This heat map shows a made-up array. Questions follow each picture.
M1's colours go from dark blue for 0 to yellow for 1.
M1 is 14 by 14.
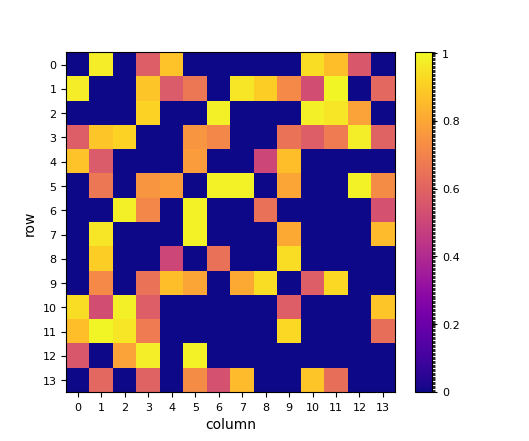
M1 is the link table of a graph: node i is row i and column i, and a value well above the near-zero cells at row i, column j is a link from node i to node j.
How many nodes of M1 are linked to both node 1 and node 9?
7
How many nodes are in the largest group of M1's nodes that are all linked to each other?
4
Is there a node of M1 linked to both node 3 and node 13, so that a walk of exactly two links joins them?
yes
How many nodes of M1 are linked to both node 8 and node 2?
1
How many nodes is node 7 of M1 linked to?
4
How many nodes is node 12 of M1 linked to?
4
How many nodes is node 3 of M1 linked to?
10
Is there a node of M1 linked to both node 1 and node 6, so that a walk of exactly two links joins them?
yes
